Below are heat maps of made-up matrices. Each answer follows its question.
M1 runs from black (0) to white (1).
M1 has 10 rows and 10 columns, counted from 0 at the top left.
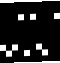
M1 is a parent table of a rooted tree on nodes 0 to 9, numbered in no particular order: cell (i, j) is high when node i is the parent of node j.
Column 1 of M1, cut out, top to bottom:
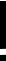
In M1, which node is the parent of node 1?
8
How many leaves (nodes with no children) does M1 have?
7
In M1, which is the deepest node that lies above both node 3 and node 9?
2
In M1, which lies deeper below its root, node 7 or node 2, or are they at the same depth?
node 2
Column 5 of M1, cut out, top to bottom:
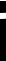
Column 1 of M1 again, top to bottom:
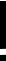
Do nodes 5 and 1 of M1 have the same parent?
no
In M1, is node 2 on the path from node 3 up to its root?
yes
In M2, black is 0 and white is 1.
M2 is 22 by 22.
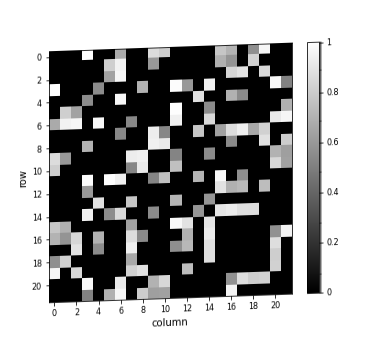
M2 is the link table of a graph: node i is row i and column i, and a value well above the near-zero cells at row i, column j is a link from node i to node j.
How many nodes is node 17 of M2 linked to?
7
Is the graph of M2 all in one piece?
yes
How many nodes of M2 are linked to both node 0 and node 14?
6
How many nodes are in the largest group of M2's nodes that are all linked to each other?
3
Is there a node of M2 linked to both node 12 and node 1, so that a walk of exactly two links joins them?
yes
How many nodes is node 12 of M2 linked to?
5
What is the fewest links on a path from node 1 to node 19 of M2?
3
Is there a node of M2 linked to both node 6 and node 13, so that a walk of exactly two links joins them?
yes
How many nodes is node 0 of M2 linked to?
8
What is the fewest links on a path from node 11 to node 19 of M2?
3
